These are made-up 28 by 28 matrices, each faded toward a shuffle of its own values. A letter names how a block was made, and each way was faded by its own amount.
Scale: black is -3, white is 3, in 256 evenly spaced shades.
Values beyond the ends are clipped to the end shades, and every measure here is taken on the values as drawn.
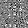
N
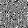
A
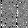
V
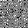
A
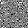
N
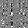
V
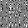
V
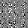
V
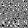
A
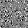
N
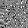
N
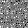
N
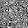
N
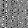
V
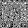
A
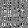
V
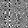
V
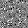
N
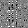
V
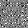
A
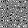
A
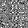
A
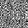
A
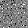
N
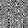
V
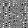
V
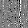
V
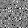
A
